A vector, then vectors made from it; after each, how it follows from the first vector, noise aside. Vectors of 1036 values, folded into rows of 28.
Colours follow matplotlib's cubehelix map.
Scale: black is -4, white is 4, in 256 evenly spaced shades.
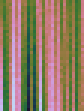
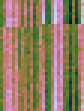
wrapped around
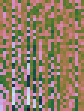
sign-scrambled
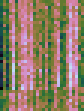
wrapped around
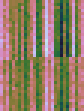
wrapped around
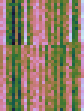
wrapped around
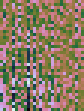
sign-scrambled
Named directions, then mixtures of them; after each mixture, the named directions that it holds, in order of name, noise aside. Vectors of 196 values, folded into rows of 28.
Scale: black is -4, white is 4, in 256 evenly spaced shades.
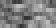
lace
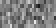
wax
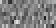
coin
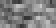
lace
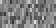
coin, wax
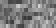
coin, lace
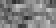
lace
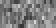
lace, wax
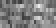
lace, wax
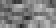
lace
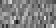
coin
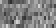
coin, lace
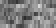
coin, lace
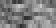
lace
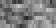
lace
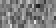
wax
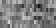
lace, wax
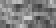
lace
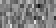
wax
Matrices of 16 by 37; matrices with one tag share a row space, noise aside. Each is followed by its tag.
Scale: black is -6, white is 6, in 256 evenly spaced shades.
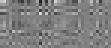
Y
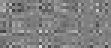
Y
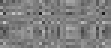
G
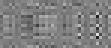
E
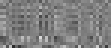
Y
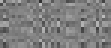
G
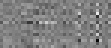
E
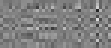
E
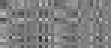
Y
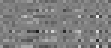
E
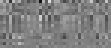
Y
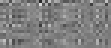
Y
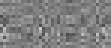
G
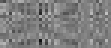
Y
